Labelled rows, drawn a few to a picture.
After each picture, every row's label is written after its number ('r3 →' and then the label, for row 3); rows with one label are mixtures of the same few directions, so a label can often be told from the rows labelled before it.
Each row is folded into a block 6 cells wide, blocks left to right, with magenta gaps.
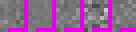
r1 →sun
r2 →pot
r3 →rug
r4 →rug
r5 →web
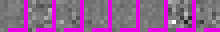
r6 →rug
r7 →rug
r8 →sun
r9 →sun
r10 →rug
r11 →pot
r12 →sun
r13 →sun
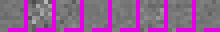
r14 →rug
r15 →web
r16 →web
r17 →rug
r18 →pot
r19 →rug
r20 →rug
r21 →web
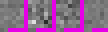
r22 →rug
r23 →sun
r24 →pot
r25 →sun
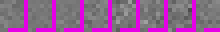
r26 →pot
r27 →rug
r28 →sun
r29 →pot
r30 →web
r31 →sun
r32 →rug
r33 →pot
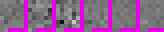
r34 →web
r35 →rug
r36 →sun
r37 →sun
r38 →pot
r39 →sun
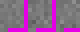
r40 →pot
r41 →sun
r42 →web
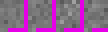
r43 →sun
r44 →web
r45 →web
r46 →rug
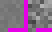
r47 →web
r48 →pot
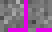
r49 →web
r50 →sun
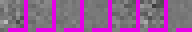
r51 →sun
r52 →pot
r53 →sun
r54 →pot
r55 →pot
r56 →pot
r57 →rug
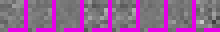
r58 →pot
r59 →rug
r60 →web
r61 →rug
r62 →rug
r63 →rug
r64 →sun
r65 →sun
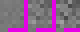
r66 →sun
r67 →pot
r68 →pot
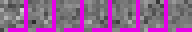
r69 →rug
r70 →sun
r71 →rug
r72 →sun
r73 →sun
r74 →web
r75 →web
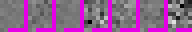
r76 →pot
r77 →web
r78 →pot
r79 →sun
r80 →pot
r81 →rug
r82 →pot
